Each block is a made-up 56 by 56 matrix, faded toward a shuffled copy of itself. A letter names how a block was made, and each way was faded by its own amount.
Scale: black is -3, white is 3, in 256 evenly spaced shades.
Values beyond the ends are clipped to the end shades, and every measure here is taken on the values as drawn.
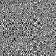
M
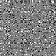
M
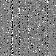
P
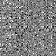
M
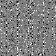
P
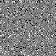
M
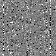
P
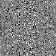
P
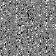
P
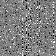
P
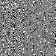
P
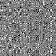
M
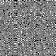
M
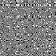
M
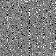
P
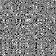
M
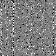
P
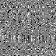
M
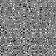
M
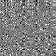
M
